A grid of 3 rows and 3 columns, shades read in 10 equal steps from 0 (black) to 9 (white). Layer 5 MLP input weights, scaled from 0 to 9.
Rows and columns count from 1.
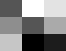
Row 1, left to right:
3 9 8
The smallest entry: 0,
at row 3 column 2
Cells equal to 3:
2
